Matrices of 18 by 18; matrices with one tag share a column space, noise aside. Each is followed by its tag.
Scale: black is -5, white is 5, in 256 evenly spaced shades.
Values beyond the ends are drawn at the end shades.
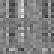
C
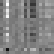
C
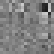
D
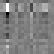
D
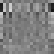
D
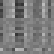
C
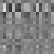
D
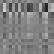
D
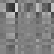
D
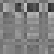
D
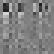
D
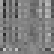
C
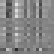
C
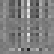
C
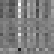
C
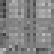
C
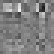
D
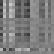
C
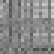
C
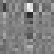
D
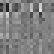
D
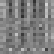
C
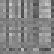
C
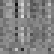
C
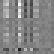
C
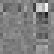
D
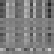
C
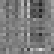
C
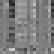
C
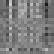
C
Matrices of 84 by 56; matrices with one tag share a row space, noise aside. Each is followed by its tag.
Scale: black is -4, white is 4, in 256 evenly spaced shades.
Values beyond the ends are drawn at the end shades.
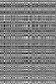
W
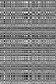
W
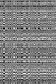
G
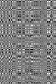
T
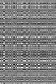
G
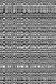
G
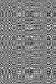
T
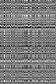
W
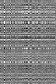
W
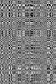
T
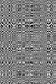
T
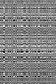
G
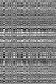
G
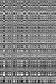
G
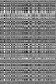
W
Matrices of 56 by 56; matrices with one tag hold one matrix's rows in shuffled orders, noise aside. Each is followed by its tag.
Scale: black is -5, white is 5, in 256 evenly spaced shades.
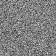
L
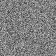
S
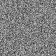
S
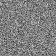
L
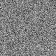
S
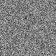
S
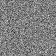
S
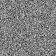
S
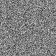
S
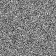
L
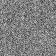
S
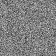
S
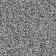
S
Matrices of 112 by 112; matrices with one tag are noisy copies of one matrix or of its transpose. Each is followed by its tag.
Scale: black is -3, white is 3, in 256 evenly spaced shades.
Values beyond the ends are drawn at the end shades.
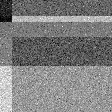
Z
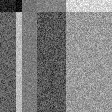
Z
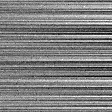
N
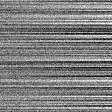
N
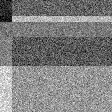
Z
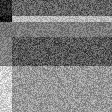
Z
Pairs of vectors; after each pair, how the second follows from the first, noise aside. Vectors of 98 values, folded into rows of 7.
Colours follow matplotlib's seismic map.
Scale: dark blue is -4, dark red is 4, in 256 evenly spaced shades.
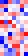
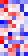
sign-scrambled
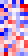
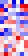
copied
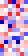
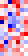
sign-scrambled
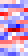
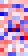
sign-scrambled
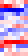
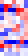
sign-scrambled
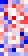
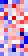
copied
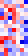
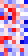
copied
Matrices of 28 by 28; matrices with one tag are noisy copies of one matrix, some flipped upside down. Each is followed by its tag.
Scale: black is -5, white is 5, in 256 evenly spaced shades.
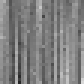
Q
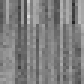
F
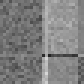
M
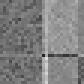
M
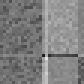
M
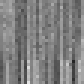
F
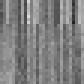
F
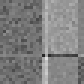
M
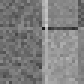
M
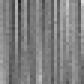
Q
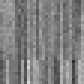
F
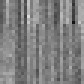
F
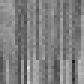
F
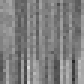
F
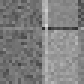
M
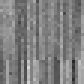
F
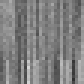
F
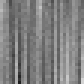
Q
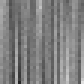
Q
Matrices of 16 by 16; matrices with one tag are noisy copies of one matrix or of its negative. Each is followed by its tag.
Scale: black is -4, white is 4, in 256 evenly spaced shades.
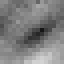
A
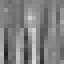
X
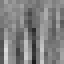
X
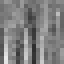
X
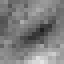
A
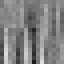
X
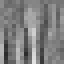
X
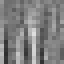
X
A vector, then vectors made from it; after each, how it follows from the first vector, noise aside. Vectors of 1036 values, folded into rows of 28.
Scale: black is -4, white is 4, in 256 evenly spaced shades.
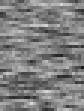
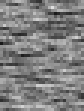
reversed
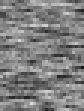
copied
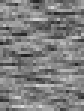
reversed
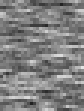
negated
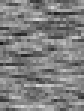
reversed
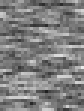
negated
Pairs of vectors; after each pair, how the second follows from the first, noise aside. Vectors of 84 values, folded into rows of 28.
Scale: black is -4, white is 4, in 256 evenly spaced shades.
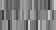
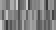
reversed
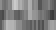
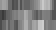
reversed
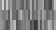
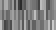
reversed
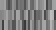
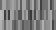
wrapped around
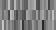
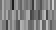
reversed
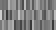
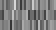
wrapped around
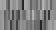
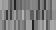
reversed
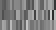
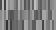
wrapped around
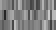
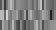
reversed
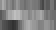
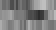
wrapped around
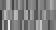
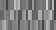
reversed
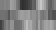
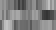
wrapped around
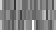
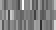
reversed
